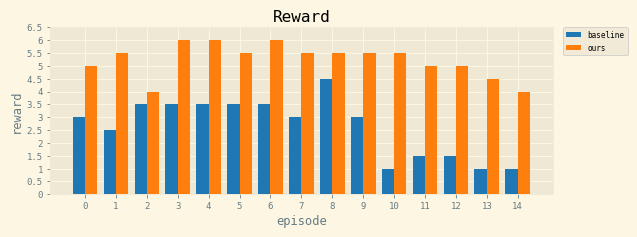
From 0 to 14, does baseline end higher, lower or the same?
lower
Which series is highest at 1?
ours
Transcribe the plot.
Title: Reward
x-axis: episode, ticks 0 1 2 3 4 5 6 7 8 9 10 11 12 13 14
y-axis: reward, ticks 0 0.5 1 1.5 2 2.5 3 3.5 4 4.5 5 5.5 6 6.5
Legend: baseline, ours
Values:
baseline: 3 2.5 3.5 3.5 3.5 3.5 3.5 3 4.5 3 1 1.5 1.5 1 1
ours: 5 5.5 4 6 6 5.5 6 5.5 5.5 5.5 5.5 5 5 4.5 4
